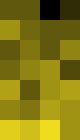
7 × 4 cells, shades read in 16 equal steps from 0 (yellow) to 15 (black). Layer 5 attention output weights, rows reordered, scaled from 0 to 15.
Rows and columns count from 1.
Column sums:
42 48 47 51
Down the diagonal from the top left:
9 8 9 10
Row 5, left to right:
4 9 5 4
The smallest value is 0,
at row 7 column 3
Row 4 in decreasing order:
10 8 6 5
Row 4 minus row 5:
4 -3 0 6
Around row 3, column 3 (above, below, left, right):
9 5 7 6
